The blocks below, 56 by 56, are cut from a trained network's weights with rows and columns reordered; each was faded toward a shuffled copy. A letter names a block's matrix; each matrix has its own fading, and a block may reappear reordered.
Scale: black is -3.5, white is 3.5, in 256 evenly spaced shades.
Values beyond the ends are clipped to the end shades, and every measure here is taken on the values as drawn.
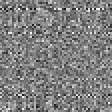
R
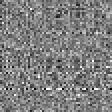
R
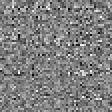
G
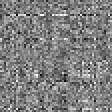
R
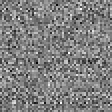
R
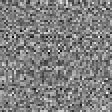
R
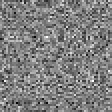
R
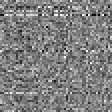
R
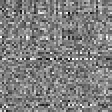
R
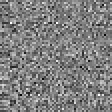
R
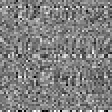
R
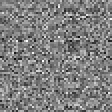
R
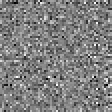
G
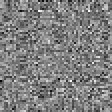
R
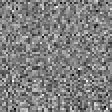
R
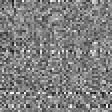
R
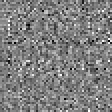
G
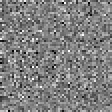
G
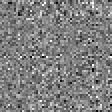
G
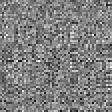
R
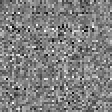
G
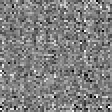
G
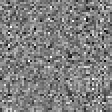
G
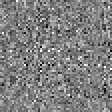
G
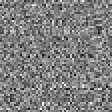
R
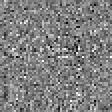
G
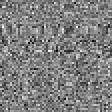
R
